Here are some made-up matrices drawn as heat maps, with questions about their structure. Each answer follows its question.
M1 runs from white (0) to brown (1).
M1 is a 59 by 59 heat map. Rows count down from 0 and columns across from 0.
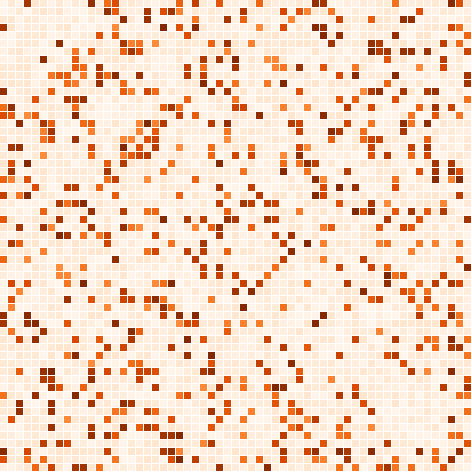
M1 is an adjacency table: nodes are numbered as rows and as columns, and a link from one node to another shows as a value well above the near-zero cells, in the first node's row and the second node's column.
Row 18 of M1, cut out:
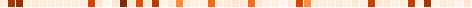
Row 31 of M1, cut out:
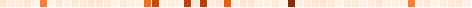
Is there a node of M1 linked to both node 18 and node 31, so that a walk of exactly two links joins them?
yes
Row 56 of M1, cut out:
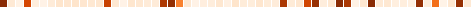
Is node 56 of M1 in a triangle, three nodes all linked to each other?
yes
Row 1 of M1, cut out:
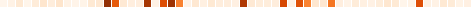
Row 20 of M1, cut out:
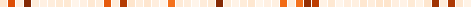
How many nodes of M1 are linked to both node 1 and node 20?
5
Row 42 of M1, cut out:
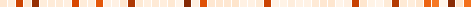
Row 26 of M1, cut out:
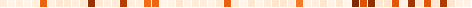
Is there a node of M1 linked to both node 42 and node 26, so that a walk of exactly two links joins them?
yes
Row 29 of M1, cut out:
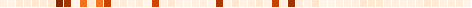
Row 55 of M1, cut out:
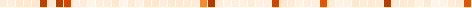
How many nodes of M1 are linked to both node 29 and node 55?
3
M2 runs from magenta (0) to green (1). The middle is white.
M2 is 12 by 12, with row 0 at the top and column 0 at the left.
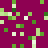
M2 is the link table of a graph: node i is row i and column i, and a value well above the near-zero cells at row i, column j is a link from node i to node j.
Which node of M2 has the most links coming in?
node 3
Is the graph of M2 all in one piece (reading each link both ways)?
yes
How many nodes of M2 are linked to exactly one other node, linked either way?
0
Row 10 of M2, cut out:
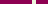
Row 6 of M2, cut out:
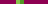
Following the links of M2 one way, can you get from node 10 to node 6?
yes
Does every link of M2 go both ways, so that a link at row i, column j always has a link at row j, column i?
no
